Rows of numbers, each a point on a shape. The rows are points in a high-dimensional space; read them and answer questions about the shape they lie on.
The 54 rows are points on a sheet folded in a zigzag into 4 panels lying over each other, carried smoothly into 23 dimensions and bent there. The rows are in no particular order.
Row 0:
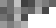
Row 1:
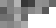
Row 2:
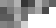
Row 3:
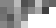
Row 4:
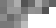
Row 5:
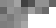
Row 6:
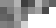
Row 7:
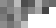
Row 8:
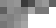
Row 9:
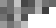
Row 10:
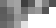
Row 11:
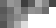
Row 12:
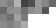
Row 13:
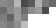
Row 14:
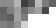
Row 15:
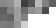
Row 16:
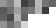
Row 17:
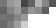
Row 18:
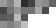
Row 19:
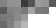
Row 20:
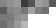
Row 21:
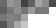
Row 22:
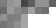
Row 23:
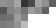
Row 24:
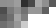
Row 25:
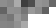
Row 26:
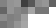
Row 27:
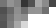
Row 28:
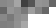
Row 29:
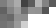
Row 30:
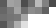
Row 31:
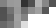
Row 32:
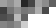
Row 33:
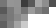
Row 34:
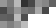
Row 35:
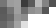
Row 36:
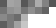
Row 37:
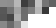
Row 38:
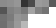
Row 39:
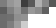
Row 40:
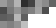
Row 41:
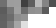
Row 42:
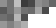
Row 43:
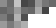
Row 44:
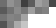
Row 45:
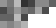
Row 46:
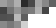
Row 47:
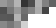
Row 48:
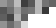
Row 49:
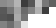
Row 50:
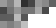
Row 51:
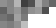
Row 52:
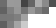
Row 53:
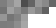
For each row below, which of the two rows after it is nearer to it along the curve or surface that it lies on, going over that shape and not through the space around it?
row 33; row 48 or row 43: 48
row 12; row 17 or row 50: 50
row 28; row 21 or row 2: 21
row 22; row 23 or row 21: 23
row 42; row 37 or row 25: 25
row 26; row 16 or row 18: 18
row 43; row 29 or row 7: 7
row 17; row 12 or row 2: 2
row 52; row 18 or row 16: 16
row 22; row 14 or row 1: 1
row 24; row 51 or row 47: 47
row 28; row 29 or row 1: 1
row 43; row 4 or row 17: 4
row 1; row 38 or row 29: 38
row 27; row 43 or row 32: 32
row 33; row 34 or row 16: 16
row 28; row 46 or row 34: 34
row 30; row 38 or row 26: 38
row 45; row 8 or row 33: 8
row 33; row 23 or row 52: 52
